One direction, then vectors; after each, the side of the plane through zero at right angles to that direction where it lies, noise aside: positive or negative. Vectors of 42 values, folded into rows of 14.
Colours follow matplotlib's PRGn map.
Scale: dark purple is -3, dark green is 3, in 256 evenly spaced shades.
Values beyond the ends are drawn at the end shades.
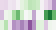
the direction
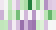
positive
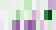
positive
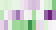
negative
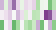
negative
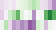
positive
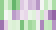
negative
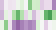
positive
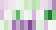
positive
